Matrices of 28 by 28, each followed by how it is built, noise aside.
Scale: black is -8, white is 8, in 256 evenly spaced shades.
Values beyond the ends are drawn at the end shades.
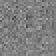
low rank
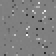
sparse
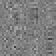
low rank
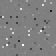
sparse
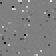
sparse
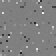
sparse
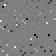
sparse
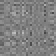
low rank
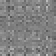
low rank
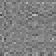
low rank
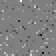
sparse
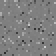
sparse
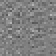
low rank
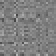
low rank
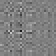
low rank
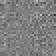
low rank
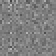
low rank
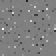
sparse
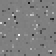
sparse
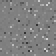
sparse
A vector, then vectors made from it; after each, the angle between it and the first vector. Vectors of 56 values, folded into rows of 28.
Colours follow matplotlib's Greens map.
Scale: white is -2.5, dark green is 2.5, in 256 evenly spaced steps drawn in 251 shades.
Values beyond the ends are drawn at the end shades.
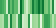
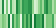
partly opposed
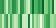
nearly parallel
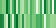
partly opposed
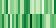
nearly opposite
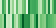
orthogonal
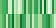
orthogonal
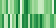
nearly opposite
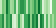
orthogonal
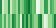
partly opposed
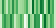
partly aligned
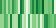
nearly parallel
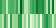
nearly parallel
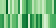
nearly opposite
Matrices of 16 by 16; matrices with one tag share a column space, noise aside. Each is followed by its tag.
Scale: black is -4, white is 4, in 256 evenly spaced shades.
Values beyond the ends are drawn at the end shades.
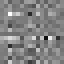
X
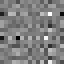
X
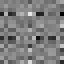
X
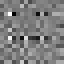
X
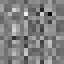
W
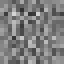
W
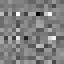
X
